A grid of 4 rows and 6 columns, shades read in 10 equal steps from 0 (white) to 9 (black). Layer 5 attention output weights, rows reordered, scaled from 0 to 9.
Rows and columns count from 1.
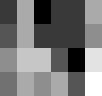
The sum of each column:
22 11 22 23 29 8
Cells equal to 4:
3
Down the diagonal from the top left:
7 3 2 3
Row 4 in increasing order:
0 3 3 4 5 6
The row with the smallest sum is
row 4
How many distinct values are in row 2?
4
